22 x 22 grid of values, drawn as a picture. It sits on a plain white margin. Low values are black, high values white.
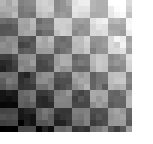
There is an overall slope up to the top right. The halves do not mirror each other. Overall the values sit about 50% of the way up the scale. The ninth with the lowest average is the bottom left. No lone cell stands out from its neighbours.
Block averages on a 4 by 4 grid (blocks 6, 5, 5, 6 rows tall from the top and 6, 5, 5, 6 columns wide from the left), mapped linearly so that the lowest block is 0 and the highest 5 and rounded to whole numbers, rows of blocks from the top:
3445 / 2334 / 1223 / 0112
